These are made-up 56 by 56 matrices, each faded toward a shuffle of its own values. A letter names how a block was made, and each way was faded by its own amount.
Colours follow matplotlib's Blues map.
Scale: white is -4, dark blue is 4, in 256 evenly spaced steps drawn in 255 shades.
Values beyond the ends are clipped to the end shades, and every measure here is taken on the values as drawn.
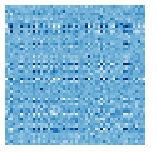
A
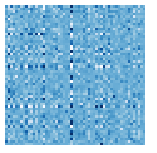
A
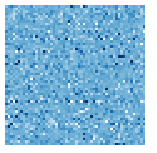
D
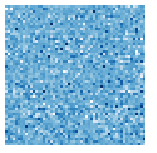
D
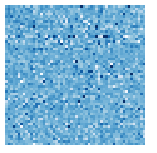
D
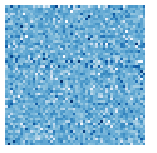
D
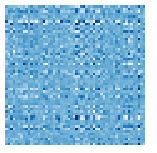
A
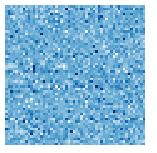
D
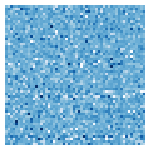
D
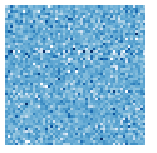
D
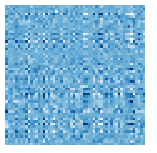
A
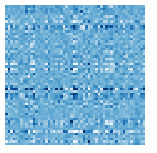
A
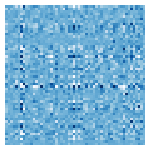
A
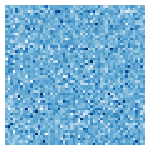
D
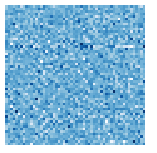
D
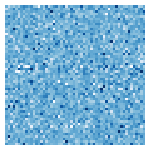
D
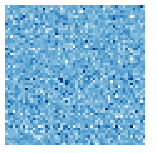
D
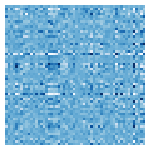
A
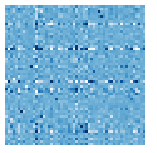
A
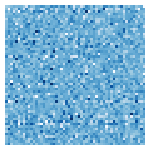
D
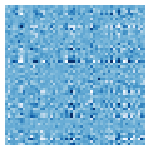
A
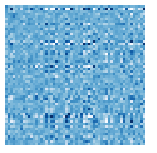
A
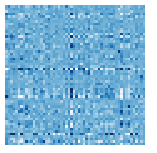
A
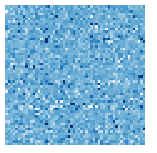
D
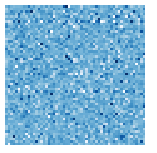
D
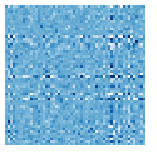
A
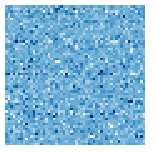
D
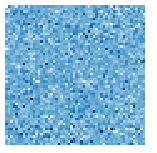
D
